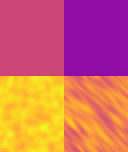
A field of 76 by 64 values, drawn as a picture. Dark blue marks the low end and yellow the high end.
The table splits into 2 rows of 2 panels. Panel 1,1: middling, flat. Panel 1,2: low, flat. Panel 2,1: very high, blotchy, faint in contrast. Panel 2,2: high, slanting down to the right.
